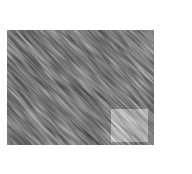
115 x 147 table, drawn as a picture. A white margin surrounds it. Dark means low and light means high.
The bottom right is the ninth with the highest average. An odd patch, higher than its surroundings, sits in the bottom right. The grain runs diagonally down to the right.
